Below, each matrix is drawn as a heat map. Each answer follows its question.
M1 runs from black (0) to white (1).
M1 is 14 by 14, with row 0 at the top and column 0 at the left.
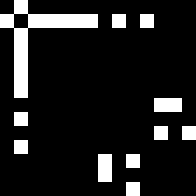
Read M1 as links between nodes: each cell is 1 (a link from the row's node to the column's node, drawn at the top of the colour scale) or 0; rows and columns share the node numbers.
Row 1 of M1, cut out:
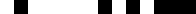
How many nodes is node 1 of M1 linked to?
8
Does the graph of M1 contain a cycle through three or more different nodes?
no
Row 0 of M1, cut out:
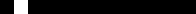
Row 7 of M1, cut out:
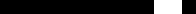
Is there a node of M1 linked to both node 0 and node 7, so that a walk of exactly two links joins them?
no
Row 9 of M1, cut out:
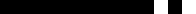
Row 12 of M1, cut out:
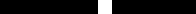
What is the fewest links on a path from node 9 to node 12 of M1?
3
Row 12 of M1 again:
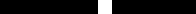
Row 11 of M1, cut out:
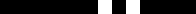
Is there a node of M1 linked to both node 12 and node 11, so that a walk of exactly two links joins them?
yes
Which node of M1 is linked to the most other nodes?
node 1
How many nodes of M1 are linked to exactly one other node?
10
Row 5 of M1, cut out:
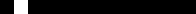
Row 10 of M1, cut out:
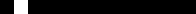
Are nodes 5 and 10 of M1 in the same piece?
yes
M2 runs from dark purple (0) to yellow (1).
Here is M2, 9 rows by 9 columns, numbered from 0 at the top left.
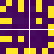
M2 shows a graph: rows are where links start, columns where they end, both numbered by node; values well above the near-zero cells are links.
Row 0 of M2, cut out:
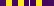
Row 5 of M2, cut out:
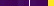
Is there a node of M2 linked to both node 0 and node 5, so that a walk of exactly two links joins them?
no
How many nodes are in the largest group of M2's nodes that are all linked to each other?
4
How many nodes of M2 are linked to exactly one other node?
4
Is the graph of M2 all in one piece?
yes
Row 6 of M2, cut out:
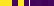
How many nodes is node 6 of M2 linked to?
3
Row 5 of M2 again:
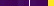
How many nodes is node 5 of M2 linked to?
1
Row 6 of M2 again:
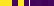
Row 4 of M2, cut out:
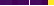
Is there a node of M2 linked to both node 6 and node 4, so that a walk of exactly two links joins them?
no
